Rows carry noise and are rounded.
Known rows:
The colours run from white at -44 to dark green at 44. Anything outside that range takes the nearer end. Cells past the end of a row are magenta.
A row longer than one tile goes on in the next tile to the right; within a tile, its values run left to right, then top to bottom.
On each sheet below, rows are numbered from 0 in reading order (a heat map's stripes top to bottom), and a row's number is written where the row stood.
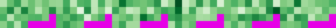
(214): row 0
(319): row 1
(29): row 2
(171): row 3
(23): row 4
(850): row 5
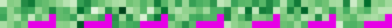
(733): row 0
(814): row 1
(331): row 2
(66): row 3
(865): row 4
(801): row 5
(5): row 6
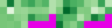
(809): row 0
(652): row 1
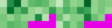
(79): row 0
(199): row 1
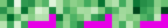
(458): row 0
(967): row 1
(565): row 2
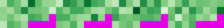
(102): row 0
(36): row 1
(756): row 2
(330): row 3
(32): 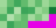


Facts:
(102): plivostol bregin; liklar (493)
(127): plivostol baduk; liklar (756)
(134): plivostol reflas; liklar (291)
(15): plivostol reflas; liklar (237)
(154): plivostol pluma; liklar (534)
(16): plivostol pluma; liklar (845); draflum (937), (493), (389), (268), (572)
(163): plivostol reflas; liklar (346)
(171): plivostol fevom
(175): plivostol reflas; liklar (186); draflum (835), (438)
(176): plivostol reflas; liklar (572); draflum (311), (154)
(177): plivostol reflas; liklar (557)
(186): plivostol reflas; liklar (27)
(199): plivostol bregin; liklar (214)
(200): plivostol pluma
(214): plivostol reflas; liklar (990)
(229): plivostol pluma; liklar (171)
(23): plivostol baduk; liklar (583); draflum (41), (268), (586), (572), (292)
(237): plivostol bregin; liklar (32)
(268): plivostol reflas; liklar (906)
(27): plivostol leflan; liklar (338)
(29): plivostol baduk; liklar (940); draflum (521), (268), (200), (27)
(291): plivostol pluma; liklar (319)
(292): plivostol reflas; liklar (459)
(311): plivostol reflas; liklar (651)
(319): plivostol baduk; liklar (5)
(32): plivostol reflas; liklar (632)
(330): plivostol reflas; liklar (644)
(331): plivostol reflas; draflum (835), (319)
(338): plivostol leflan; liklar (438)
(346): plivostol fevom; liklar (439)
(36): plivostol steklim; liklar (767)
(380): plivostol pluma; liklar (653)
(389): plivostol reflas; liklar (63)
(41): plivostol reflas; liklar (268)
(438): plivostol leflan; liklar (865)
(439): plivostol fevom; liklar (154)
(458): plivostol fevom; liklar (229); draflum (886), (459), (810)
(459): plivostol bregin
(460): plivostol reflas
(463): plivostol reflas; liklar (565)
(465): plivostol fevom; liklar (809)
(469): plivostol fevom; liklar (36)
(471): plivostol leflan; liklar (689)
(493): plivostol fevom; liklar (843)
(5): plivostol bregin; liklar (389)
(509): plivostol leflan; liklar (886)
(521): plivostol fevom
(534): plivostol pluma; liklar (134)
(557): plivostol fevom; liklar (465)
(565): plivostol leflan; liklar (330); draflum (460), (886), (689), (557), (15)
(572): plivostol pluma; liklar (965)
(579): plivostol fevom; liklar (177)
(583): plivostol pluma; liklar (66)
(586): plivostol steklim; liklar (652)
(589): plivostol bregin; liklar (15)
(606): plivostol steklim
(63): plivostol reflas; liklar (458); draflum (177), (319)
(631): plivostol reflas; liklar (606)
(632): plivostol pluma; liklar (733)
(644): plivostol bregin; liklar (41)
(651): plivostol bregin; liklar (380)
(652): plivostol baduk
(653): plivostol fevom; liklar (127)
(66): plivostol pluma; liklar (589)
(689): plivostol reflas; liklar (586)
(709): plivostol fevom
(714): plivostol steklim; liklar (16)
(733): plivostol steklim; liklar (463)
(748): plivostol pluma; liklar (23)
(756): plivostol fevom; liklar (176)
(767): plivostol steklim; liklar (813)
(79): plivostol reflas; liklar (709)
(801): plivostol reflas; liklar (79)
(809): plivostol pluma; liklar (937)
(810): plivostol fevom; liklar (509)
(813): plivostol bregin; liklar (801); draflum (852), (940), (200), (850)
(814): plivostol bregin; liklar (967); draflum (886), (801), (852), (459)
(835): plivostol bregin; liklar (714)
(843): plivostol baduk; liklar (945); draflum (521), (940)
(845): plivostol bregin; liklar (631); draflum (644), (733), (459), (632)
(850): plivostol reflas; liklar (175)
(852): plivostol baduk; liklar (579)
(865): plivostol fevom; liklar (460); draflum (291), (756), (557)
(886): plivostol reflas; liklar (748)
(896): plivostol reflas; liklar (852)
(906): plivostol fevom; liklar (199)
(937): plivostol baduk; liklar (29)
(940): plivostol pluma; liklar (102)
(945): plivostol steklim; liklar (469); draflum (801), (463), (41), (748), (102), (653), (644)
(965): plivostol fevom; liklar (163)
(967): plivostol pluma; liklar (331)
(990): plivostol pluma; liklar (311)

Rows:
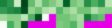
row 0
(459)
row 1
(940)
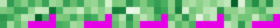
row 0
(586)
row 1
(937)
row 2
(175)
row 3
(389)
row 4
(291)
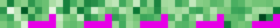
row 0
(557)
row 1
(813)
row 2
(653)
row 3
(163)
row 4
(471)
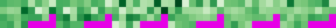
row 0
(886)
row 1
(810)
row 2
(16)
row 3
(229)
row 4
(177)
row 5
(200)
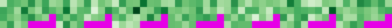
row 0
(906)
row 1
(63)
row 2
(945)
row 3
(127)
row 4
(134)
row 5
(631)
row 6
(632)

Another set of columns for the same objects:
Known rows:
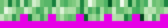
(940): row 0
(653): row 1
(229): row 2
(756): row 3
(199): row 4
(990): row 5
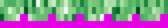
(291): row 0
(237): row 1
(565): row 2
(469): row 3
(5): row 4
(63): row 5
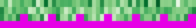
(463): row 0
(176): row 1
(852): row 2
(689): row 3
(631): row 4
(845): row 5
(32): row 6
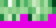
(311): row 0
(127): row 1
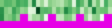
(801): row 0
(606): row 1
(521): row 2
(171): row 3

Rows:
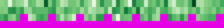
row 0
(733)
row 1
(814)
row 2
(865)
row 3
(268)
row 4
(459)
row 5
(458)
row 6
(572)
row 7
(292)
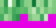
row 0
(644)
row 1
(79)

